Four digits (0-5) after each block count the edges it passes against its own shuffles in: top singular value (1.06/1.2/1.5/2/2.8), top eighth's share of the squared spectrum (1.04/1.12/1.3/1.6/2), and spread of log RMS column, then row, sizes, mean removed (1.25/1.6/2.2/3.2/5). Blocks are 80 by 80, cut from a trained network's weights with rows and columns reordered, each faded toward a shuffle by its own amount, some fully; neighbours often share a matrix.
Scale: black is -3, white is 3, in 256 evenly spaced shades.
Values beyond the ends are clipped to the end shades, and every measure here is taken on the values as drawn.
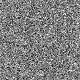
1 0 0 1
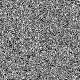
0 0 0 0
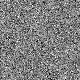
0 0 0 0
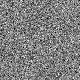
0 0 0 0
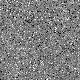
2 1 0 0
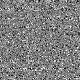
3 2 0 2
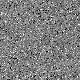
2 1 0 1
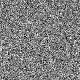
0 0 0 0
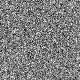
0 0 0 0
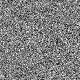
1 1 0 0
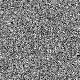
1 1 0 0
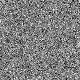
0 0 0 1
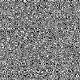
3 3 0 3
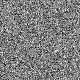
1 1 0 0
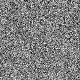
1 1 0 0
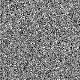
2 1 0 1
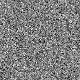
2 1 0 0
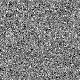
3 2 0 1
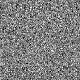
3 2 0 1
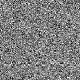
3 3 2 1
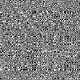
4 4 1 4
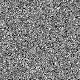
2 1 0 0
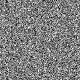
1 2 1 0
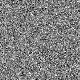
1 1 0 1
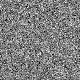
1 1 0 0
